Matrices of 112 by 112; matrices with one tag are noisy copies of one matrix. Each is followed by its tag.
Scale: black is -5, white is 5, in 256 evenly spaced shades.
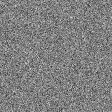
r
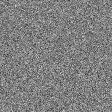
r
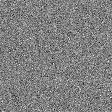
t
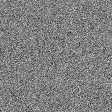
t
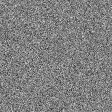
r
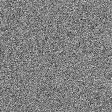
t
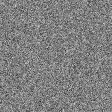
r
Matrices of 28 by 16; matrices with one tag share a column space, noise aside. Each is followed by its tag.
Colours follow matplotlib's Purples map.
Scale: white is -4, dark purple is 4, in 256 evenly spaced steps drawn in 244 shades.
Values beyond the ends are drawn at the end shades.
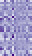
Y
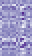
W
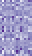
Y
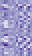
W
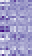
Y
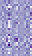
W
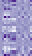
Y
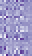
Y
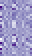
W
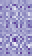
W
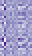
W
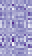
W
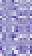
Y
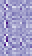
W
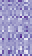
Y
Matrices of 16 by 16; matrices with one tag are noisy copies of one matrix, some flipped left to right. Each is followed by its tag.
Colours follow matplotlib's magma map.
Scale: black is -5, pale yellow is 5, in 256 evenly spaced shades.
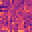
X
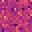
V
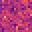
V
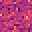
V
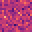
V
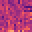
X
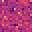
V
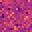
V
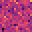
V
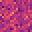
V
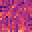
X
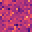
V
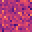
V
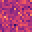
V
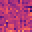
X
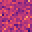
V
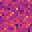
V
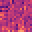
X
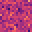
V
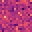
V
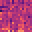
X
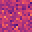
V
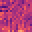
X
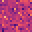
V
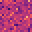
V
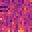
X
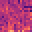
X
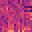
X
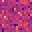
V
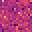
V
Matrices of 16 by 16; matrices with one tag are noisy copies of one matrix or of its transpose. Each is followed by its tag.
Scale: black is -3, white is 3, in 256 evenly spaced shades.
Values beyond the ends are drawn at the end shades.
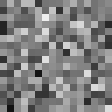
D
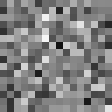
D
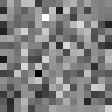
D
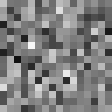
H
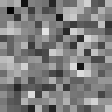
H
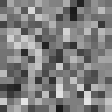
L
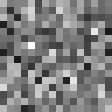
H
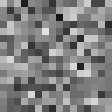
H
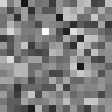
H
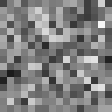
L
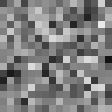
L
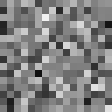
D
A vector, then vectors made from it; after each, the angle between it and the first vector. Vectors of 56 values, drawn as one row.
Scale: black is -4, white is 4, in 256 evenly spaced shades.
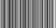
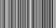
partly aligned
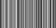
partly opposed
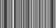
orthogonal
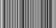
partly aligned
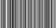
partly aligned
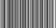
nearly parallel
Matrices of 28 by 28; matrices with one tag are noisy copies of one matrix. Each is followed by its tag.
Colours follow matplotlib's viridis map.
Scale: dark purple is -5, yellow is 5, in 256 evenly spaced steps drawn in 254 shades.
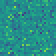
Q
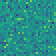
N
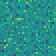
N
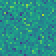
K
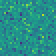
K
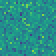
K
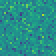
K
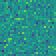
N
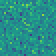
K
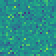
Q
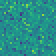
K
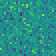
K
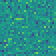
N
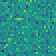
N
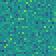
N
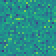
N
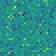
Q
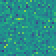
N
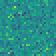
Q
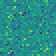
Q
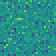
N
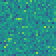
N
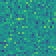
N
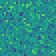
K
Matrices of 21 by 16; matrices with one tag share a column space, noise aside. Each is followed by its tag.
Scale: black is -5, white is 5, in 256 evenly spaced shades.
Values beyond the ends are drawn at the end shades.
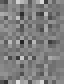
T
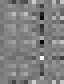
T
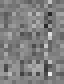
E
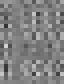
E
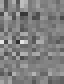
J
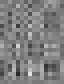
E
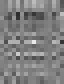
J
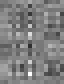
E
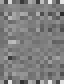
T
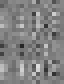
E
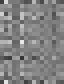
T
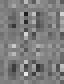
E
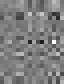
J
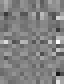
J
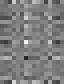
T
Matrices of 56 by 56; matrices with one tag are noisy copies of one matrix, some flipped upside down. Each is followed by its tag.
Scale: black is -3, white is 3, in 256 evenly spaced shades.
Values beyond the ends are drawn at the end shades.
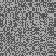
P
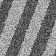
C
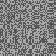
P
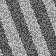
C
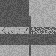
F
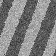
C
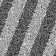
C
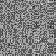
P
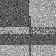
F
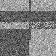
F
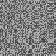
P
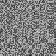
P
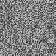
P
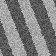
C
